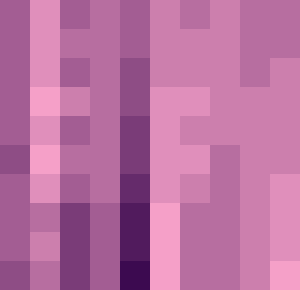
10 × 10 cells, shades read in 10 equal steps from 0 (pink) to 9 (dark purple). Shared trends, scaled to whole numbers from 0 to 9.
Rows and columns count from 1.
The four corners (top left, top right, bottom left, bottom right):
4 3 5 0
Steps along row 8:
down up down up down up same down down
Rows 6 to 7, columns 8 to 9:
3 2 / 3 2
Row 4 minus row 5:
0 -1 -2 0 -1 0 -1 0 0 0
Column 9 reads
3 3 3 2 2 2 2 2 2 2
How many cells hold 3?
25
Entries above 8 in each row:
0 0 0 0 0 0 0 0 0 1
